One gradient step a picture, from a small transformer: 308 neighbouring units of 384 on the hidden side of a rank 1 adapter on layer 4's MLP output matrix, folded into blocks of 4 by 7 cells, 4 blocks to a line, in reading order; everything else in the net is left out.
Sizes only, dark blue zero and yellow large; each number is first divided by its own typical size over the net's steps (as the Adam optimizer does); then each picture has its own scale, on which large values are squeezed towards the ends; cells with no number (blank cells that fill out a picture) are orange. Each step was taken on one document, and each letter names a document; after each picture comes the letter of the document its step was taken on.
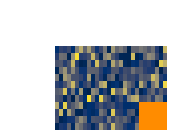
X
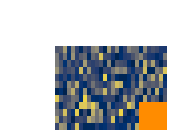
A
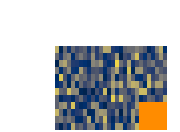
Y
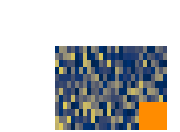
A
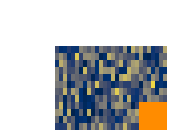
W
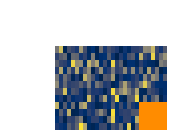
X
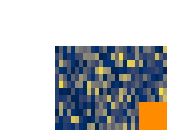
W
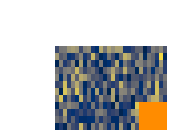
Y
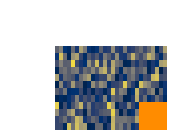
X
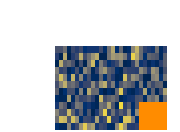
W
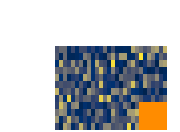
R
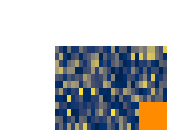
X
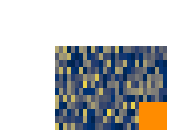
A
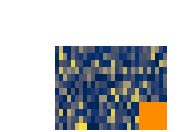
X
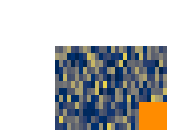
W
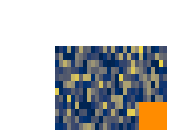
W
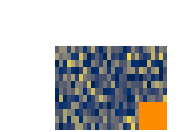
Y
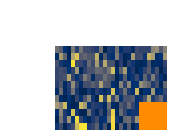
X
